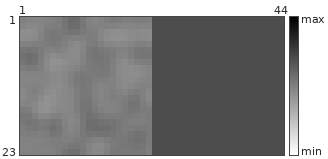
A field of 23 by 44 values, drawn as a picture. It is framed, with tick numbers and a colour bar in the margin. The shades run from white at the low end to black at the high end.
It is made of 1 by 2 panels. Panel 1,1: middling, blotchy, faint in contrast. Panel 1,2: high, flat.
